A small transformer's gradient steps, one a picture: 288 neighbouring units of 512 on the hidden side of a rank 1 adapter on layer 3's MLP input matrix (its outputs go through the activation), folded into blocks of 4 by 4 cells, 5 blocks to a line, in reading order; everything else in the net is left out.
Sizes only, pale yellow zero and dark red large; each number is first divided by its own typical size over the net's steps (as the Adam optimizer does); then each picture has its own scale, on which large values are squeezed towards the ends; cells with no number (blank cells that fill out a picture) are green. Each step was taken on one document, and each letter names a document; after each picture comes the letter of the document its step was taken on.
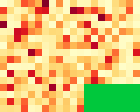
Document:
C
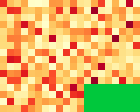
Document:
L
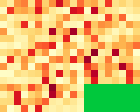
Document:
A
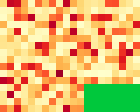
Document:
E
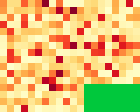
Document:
C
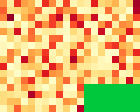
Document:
E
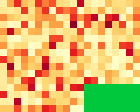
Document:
E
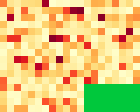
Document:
C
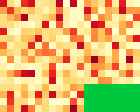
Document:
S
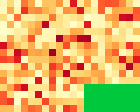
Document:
S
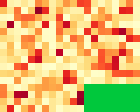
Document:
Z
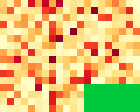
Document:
A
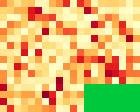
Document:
Z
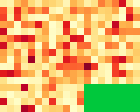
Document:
S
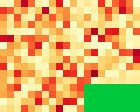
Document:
S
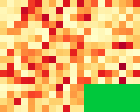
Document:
E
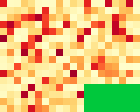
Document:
Z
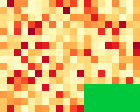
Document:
E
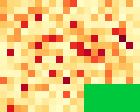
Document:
Z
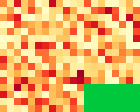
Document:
E
